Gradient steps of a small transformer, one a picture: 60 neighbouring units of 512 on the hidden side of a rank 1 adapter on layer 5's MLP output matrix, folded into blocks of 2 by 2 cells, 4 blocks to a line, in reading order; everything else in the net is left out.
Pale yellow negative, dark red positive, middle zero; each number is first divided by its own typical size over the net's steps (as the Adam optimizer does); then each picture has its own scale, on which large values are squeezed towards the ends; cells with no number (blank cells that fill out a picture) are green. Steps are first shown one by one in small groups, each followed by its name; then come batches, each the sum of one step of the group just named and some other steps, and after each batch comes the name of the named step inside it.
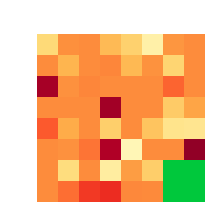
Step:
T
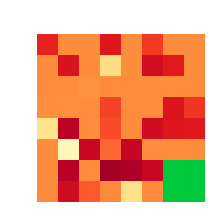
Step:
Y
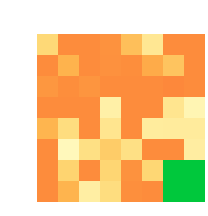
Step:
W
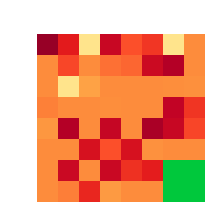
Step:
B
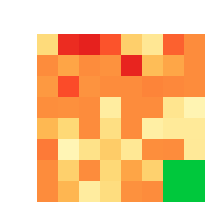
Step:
W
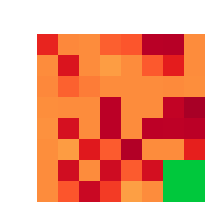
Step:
Y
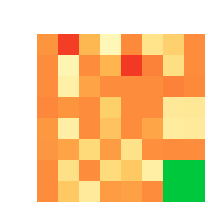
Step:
B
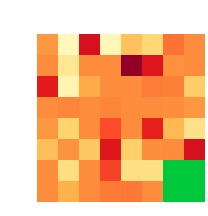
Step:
T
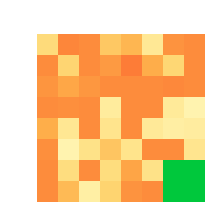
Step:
W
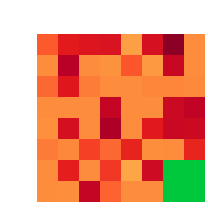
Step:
T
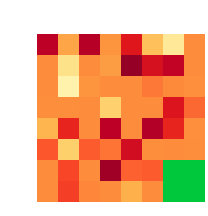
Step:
Y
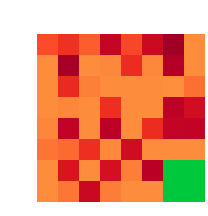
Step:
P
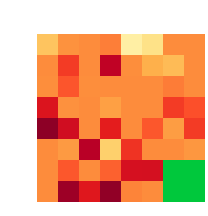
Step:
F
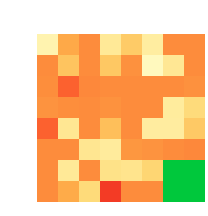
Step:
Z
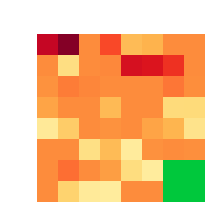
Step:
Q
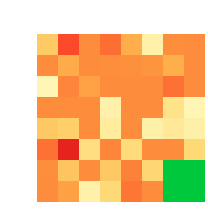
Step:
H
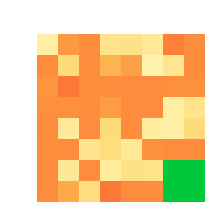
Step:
Z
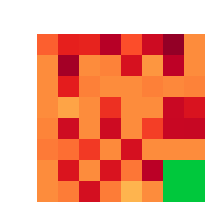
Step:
P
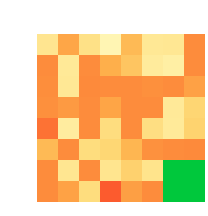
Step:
Z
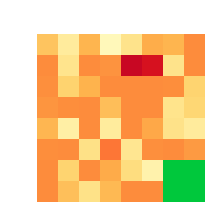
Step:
Q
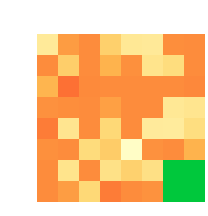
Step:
Z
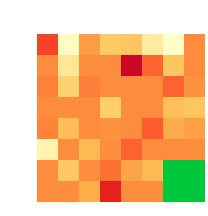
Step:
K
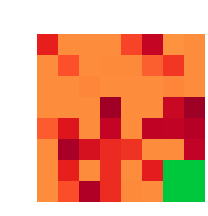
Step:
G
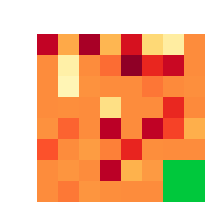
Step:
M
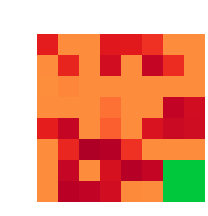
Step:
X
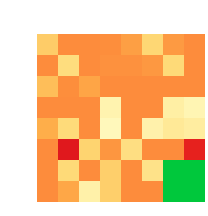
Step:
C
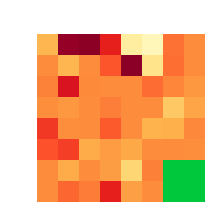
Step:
X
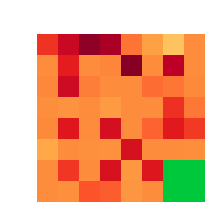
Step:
K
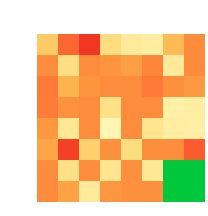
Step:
C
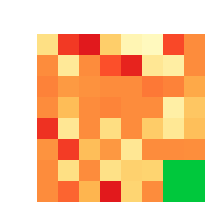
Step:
X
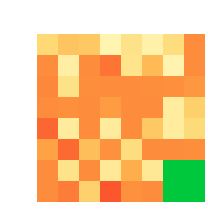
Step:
X
